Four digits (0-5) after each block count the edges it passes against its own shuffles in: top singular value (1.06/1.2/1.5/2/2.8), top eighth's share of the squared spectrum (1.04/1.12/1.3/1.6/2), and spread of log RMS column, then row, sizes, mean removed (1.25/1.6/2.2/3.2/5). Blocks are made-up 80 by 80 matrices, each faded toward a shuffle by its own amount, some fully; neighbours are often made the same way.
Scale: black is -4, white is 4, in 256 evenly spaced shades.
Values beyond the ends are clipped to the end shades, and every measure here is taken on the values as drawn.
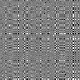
5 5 4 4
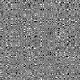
4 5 3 3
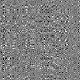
4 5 3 3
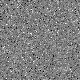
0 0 0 0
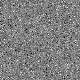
2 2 1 0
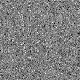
3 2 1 0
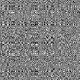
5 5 3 3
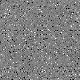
4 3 1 1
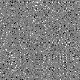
4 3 2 2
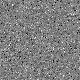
0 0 0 0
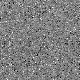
3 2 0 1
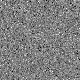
2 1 0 0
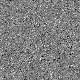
0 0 0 0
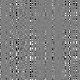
5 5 4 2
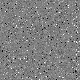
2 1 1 0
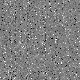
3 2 1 0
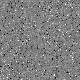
0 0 0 0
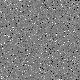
1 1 0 0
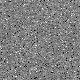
2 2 0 0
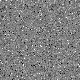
2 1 0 0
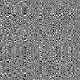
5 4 3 3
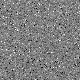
1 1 0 0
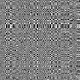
5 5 4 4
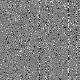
3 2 2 0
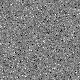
0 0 0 0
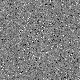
0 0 0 0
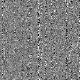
2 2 3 0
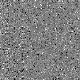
3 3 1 1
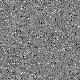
2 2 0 0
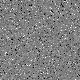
0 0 0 0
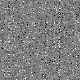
3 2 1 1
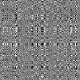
5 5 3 3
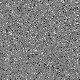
2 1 0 0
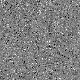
3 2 1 0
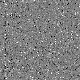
3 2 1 0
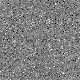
2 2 0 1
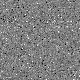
1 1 0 0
